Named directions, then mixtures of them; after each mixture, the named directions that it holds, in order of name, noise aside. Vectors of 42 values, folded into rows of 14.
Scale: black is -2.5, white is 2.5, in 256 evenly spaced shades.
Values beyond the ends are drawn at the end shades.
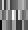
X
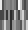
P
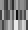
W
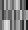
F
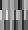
P, W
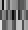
X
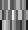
F, X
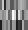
X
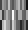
F, X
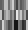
W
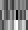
W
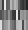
F, X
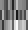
W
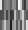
P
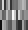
X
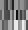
W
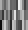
P, X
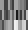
W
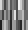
P, X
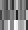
F, W
